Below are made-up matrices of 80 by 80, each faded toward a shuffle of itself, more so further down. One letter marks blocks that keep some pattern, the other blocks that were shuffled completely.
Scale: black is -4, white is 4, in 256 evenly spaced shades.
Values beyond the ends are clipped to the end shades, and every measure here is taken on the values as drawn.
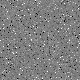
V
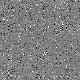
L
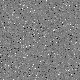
V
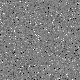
V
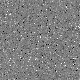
V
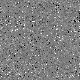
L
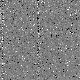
L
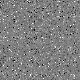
L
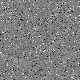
V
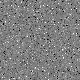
V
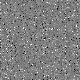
L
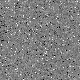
V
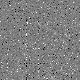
L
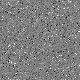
V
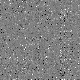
L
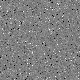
V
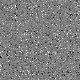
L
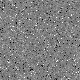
V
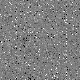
L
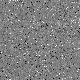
V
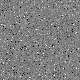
V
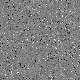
V
